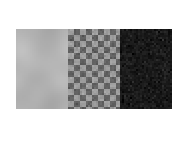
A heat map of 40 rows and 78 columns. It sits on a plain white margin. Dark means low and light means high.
It is made of 1 by 3 panels. Panel 1,1: high, smooth, faint in contrast. Panel 1,2: middling, checkered, strong in contrast. Panel 1,3: very low, fine-grained, faint in contrast.
